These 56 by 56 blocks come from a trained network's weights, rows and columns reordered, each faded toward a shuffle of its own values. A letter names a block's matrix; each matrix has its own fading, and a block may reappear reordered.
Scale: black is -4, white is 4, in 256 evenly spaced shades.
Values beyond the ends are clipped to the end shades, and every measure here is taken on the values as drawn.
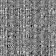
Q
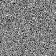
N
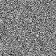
N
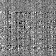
Q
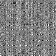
Q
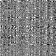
Q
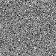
N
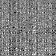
Q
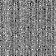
Q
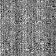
Q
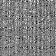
Q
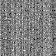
Q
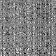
Q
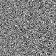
N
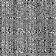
Q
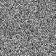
N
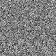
N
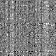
Q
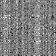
Q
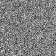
N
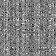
Q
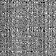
Q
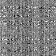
Q
